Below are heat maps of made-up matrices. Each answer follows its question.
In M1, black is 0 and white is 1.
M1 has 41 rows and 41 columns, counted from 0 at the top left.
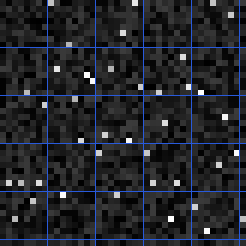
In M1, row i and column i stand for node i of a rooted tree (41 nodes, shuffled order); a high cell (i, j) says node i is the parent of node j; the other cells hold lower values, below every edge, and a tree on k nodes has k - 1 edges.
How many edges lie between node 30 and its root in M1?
6
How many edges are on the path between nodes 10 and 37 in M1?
3
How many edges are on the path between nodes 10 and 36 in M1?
5
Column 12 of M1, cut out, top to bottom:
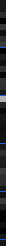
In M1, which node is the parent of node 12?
16
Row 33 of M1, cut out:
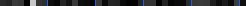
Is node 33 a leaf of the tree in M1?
no
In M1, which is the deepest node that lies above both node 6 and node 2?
30
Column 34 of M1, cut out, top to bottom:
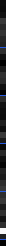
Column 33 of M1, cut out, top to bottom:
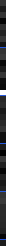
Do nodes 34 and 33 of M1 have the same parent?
no
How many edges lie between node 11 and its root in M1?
4
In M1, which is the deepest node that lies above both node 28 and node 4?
15
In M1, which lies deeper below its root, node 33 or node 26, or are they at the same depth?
the same depth
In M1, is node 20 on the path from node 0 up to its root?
no
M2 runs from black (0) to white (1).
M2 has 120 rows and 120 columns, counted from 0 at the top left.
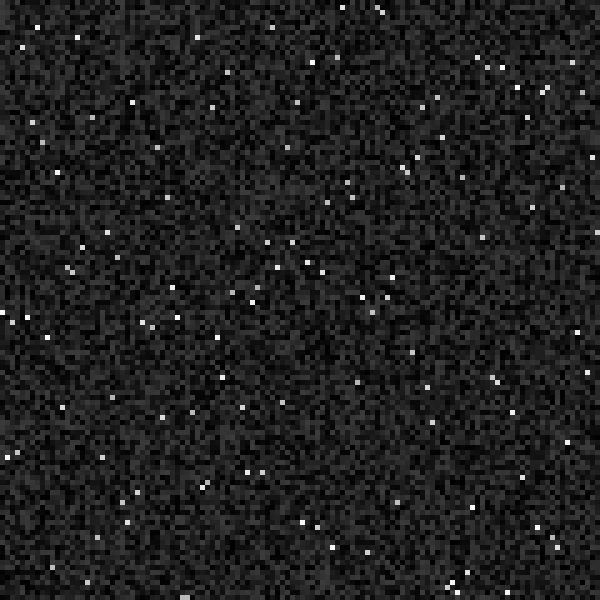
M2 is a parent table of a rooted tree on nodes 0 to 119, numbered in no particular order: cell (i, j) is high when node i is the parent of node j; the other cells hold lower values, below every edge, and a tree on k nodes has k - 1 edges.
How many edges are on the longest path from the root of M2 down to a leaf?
13
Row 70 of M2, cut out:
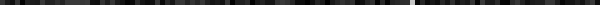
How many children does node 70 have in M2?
1
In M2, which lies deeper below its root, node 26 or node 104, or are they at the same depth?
the same depth
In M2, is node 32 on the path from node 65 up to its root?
no
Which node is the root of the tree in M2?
29
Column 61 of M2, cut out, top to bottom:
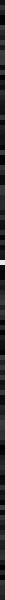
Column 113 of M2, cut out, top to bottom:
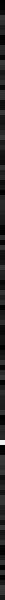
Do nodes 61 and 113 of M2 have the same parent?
no
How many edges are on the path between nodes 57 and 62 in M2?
4
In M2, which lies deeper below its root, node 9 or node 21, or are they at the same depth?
node 21
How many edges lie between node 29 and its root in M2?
0
